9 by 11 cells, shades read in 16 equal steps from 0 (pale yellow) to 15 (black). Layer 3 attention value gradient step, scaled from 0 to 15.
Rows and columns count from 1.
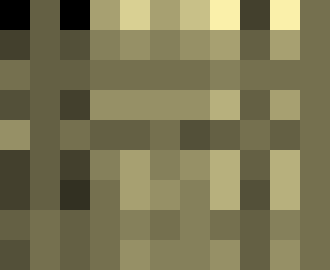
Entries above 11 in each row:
2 0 0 0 0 0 1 0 0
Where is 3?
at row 1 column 7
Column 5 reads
2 6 8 6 9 5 5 7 6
